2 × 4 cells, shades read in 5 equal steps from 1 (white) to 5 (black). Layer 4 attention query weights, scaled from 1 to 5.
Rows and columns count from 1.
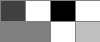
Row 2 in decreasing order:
3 3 2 1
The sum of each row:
11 9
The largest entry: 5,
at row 1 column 3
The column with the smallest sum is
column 4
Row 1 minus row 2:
1 -2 4 -1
